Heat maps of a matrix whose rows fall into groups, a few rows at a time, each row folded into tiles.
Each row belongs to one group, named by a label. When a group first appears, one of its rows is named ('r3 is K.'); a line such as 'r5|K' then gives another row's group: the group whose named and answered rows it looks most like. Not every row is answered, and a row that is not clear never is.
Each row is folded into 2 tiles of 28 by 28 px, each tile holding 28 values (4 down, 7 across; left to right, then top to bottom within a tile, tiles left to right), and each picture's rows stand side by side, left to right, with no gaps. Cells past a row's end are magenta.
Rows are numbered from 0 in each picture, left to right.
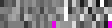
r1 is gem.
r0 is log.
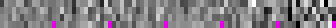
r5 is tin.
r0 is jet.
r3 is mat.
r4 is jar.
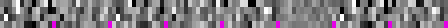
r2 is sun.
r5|gem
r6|sun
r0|sun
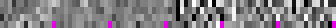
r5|gem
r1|jar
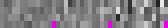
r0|log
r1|mat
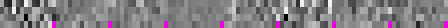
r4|gem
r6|mat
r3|log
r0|tin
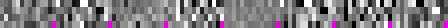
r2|log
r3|gem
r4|gem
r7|jet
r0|sun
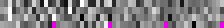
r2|jet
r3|log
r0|gem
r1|tin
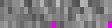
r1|jar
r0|jet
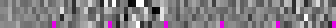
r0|gem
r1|mat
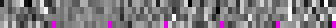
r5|gem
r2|tin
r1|jar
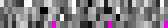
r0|jar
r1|sun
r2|mat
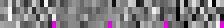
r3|tin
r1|log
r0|gem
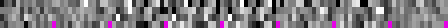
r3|sun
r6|jet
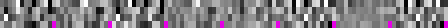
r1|jar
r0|sun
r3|jar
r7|gem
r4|mat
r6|mat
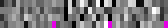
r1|tin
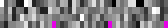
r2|jet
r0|jar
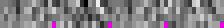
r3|jar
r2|mat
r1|jet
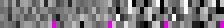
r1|log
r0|tin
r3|sun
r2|sun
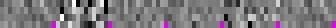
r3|log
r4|log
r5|jet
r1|sun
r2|tin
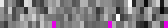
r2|sun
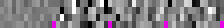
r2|mat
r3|jet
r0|gem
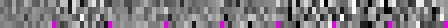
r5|tin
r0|tin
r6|sun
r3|log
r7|jar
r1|gem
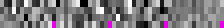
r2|sun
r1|jet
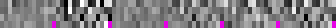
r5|tin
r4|jar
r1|tin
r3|tin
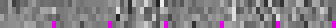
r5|jet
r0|mat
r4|gem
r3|log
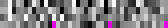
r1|sun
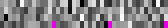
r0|mat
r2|gem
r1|gem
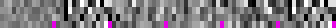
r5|tin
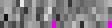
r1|log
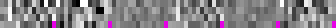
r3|gem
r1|jar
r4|log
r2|jet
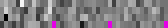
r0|mat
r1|log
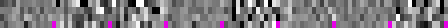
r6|tin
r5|gem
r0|log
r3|log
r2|jar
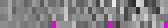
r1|gem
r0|gem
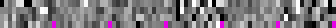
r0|jet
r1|jar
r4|log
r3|tin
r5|sun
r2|log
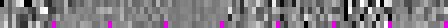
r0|jet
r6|tin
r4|mat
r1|mat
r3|log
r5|log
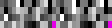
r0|sun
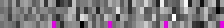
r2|mat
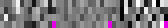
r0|sun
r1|tin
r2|tin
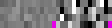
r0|log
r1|sun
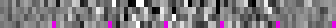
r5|jar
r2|jar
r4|jet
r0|tin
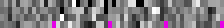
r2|jet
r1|sun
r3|jar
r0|tin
